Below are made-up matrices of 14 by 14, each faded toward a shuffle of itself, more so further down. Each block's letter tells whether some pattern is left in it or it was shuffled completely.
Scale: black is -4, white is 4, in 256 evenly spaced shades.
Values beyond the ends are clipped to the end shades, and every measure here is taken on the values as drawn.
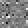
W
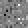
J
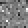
J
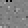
J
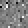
J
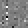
W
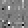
W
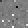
J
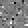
J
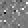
J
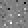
J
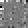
W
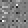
W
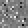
J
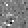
J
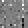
W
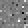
J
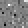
J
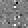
J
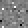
J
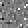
J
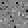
J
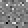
J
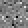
J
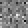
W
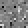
J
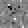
J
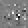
W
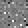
J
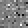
J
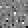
J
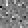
J
